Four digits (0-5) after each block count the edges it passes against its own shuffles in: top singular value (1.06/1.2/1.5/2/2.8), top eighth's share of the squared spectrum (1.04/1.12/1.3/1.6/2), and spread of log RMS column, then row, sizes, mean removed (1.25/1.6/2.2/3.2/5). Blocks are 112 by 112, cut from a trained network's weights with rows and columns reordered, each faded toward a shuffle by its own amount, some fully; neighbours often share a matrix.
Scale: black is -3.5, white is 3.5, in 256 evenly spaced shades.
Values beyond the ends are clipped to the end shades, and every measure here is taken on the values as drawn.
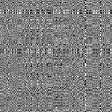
5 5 3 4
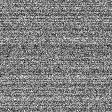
4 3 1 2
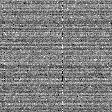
5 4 2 2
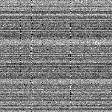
5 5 2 3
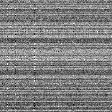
5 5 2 4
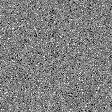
1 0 0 0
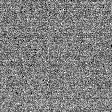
2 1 0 0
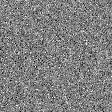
1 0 0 0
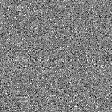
4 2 0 2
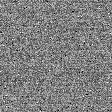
2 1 0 0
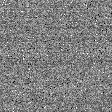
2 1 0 0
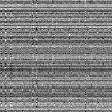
5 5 3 4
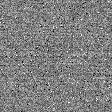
2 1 1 0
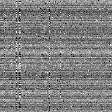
5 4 3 3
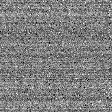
3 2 1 1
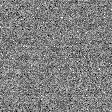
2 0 0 0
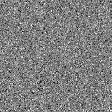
3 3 0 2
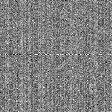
4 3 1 2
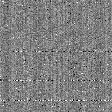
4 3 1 2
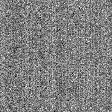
3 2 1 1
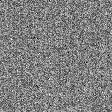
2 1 0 0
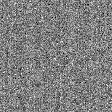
2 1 0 0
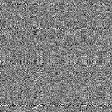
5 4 2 3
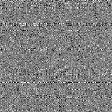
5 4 1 3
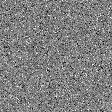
0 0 0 0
